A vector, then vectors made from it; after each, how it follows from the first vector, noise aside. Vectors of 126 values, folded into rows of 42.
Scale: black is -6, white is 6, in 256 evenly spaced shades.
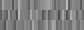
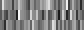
scaled up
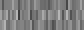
negated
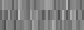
copied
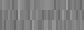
shrunk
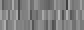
negated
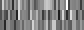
scaled up
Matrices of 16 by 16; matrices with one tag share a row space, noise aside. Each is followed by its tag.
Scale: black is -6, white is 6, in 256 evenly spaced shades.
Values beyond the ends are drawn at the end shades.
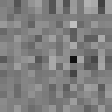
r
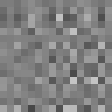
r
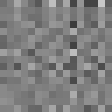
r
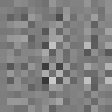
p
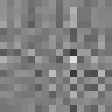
r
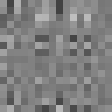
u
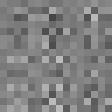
p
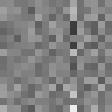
r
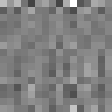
r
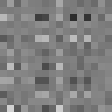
u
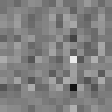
r
